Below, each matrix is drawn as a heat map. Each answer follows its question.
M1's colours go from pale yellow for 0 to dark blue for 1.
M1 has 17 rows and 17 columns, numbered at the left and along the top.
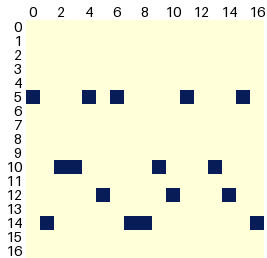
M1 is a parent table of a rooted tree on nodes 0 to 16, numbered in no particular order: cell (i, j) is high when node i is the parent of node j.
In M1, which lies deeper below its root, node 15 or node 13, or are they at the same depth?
the same depth
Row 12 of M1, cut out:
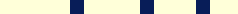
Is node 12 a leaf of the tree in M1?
no
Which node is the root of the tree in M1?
12
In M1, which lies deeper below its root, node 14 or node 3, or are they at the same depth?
node 3
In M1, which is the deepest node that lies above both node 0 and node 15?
5
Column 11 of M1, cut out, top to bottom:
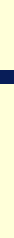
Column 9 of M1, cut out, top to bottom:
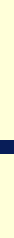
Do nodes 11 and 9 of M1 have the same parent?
no
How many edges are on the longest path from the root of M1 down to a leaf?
2
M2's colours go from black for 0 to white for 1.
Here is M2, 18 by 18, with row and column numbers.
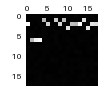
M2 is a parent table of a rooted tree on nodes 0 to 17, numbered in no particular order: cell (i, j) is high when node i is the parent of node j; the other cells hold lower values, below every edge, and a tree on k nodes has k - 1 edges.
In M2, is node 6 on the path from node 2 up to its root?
yes
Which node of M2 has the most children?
2
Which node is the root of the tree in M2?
6
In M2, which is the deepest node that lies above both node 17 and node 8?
2
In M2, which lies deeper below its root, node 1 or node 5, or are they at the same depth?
node 5
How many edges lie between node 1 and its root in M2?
1
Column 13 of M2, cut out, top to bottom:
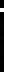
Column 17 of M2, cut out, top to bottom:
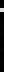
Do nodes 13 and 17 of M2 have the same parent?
yes
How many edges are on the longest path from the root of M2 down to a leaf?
2
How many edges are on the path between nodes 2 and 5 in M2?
1
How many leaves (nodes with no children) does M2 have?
14
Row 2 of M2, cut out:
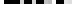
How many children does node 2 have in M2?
8
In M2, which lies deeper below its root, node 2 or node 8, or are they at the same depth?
node 8
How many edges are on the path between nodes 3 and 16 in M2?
3
